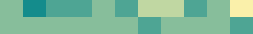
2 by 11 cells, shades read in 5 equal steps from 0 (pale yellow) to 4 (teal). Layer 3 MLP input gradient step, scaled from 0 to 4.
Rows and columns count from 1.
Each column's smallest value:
2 2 2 2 2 2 1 1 2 2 0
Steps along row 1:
up down same down up down same up down down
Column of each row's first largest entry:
2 7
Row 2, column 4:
2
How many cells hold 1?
2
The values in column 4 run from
2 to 3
